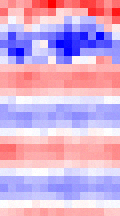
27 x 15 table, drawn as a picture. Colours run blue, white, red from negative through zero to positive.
Stripes: horizontal, repeating 3 times. Histogram: bell-shaped. Grain: streaks across. Seam: horizontal, 30% of the way down, the bottom part calmer.
